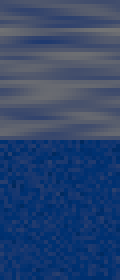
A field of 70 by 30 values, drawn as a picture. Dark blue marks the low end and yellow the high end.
It is made of 2 by 1 panels. Panel 1,1: low, streaked across. Panel 2,1: very low, fine-grained, faint in contrast.
